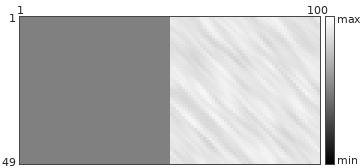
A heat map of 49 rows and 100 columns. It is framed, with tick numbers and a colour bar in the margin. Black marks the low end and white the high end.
It is made of 1 by 2 panels. Panel 1,1: middling, flat. Panel 1,2: very high, slanting down to the right, faint in contrast.
